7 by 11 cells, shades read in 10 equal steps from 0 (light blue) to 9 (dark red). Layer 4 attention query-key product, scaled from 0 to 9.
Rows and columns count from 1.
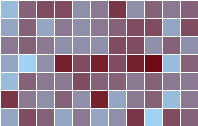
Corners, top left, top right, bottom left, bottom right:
1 5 2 5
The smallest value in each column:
1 0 2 2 3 2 2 3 0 1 3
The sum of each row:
49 45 45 56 47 46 42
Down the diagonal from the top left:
1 5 4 8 6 8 3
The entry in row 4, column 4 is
8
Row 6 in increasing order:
1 2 3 3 4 4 4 5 5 7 8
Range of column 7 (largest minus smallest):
5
